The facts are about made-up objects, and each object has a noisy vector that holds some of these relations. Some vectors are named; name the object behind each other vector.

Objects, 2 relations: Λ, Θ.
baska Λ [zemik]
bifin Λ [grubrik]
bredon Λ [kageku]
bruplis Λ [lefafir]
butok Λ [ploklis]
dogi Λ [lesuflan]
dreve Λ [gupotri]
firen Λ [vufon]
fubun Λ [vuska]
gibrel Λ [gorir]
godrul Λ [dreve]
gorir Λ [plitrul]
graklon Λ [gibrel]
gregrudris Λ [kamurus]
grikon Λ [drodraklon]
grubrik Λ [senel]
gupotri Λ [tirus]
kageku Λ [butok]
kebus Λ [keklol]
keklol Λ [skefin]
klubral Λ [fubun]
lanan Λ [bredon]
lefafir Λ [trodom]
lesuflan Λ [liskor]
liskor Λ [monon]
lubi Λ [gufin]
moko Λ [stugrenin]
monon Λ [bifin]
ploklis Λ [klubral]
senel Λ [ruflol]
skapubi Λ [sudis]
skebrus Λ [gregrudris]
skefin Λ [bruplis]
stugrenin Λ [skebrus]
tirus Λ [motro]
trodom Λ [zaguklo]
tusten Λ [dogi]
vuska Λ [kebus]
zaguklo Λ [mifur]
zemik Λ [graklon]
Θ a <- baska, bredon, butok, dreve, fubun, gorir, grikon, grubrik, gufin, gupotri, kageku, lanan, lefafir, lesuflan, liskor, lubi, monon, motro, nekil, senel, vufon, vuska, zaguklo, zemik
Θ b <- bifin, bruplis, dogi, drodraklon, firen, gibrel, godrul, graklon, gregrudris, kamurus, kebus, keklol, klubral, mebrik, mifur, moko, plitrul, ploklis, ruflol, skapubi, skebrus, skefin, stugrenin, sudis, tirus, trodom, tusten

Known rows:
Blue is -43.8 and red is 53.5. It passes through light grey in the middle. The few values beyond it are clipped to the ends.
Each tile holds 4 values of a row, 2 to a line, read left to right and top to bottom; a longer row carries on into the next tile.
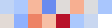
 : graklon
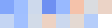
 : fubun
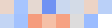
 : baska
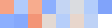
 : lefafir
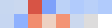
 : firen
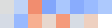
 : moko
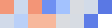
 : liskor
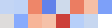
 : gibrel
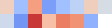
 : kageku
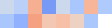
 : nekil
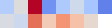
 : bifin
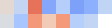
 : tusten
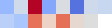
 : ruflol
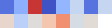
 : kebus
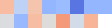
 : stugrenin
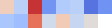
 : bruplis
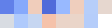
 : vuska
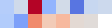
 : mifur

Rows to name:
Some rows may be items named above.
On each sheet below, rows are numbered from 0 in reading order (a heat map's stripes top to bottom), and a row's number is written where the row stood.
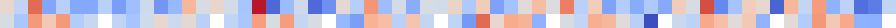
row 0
tusten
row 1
fubun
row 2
skefin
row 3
zaguklo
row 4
butok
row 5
lesuflan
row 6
monon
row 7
dogi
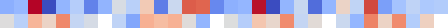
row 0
keklol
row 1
gorir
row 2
keklol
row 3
godrul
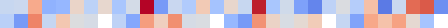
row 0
ploklis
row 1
plitrul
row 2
trodom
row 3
gorir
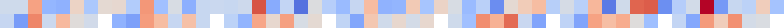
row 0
ploklis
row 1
zaguklo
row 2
kamurus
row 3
klubral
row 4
zemik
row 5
gorir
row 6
plitrul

